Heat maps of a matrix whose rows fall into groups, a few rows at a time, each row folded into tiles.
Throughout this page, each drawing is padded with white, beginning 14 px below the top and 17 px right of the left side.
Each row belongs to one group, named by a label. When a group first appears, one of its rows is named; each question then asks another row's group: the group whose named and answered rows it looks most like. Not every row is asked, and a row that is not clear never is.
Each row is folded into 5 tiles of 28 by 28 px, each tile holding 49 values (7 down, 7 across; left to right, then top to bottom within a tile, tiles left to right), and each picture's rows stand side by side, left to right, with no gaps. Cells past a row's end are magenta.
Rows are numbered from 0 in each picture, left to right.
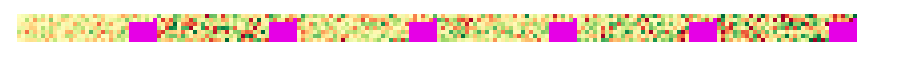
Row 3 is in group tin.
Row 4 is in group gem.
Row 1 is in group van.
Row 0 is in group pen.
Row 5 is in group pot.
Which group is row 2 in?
pot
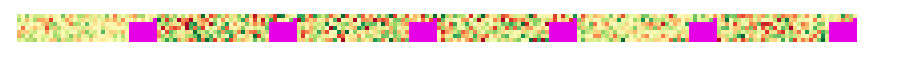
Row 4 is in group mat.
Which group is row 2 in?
pot
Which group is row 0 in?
tin
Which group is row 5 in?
pen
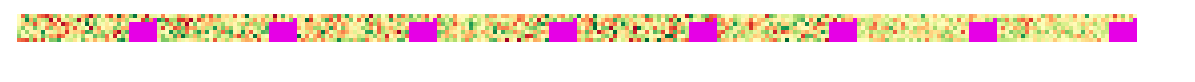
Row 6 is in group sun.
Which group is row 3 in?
sun
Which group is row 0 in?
pen
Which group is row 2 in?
pen
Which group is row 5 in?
van
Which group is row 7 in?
tin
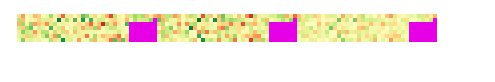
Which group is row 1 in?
mat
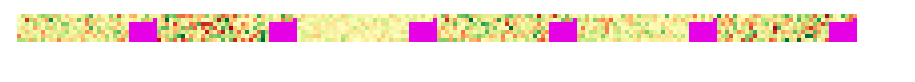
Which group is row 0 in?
gem
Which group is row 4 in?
tin
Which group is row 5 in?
van
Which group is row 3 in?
gem
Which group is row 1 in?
pen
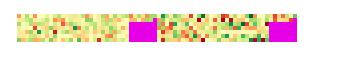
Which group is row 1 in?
pot
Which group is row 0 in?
sun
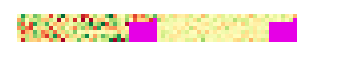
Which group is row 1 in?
mat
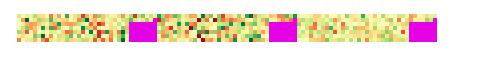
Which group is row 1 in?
pot
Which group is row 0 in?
pen
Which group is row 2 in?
sun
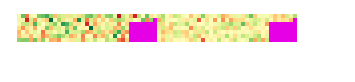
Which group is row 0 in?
gem
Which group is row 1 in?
pot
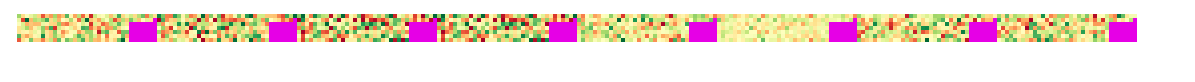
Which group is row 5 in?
mat
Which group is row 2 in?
pot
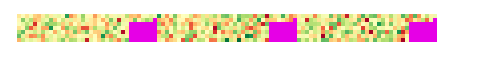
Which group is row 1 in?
van
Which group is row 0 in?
sun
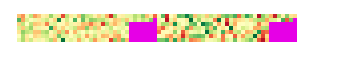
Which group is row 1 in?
gem
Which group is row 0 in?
mat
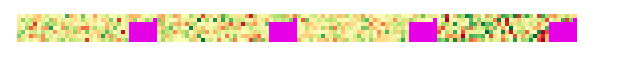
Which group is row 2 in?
pen
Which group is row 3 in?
gem
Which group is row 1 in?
mat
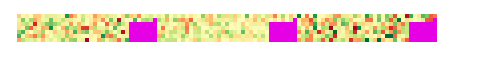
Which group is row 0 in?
sun
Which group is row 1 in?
tin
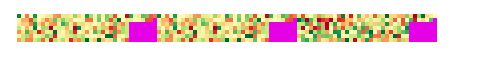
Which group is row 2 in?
tin
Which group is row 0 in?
van
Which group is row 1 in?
van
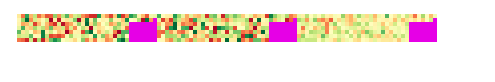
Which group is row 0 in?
pen
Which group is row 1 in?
van
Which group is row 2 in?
tin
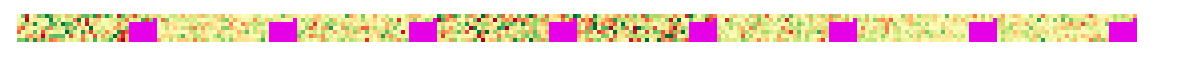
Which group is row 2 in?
sun
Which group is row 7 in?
mat
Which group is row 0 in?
gem
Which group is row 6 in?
tin
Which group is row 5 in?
gem
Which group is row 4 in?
van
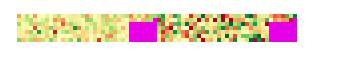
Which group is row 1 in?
pot
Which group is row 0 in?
sun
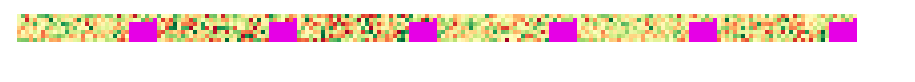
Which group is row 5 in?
pen
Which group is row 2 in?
pen
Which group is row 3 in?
sun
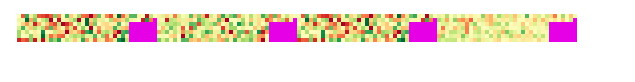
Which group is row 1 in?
gem
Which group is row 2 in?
pen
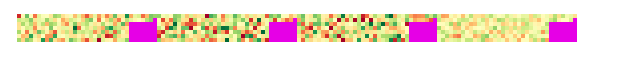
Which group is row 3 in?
mat
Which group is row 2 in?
pot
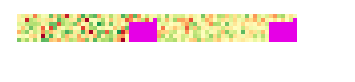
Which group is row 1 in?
tin
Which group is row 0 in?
gem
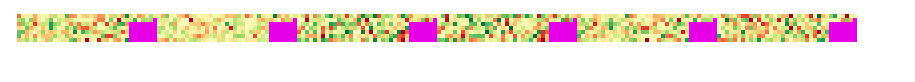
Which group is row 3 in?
gem
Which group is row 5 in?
pen
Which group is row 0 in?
sun
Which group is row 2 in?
gem
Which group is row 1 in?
pen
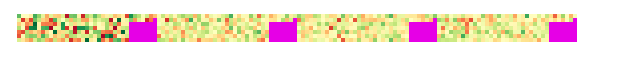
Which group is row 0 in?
van
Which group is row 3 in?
tin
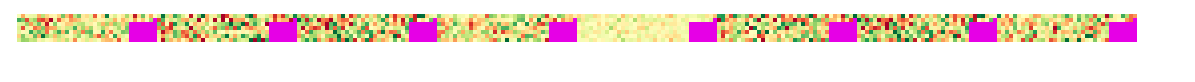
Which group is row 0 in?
tin
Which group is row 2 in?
tin
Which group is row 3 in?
van
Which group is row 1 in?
pot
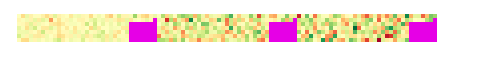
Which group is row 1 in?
gem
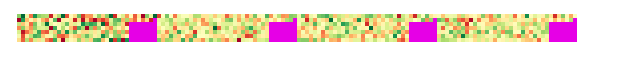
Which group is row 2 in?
gem
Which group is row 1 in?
sun
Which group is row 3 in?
tin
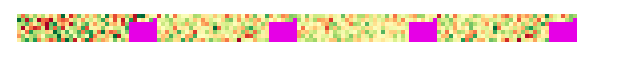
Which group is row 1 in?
sun
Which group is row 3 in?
sun
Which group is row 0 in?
tin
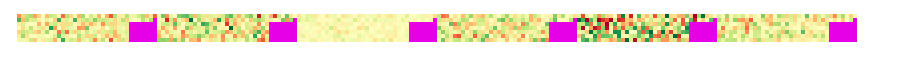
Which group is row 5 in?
tin
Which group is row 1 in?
gem
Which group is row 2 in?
mat
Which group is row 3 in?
mat
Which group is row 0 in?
mat
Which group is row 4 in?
tin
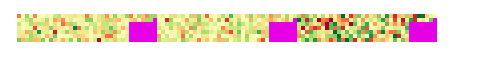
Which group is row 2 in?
tin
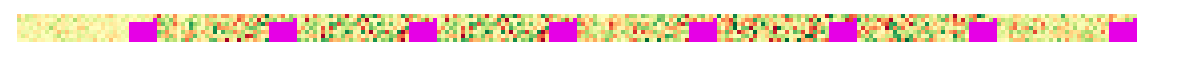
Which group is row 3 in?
gem
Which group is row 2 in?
gem
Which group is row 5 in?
van
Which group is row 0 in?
mat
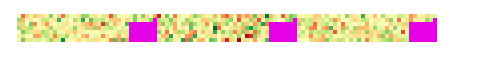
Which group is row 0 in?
mat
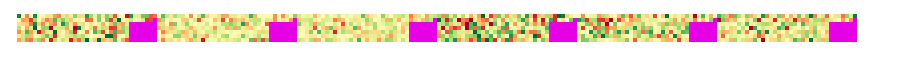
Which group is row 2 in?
sun
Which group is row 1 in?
pot
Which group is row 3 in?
tin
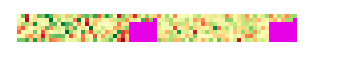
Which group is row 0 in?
gem
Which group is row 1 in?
sun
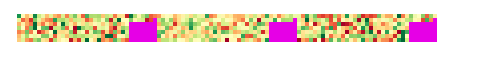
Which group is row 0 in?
van
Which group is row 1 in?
sun
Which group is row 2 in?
pen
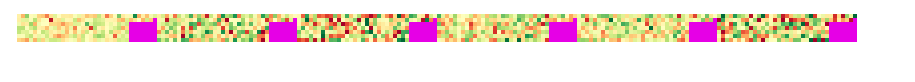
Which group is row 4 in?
gem
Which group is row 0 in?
pen
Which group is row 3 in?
van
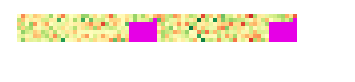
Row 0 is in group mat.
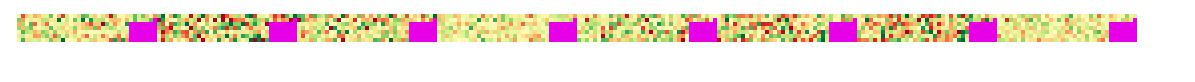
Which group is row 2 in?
pot
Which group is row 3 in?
mat
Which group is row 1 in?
pot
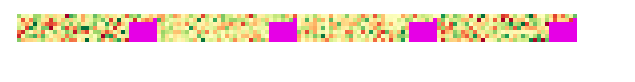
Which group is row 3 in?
pot
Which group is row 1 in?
mat
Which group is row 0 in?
van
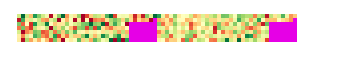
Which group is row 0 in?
pot
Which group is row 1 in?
van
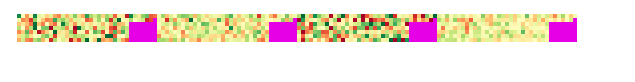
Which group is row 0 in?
van
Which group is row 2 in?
pot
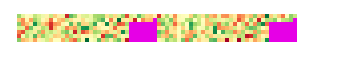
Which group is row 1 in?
sun
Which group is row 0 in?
van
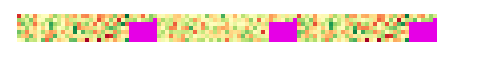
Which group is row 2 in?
sun
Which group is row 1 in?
sun
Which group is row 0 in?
sun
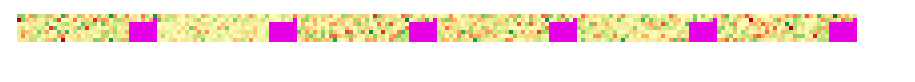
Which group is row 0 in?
pot
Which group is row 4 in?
mat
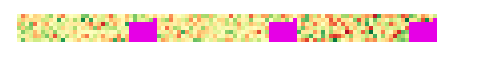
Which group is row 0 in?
mat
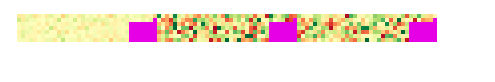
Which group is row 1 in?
van
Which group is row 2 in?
van
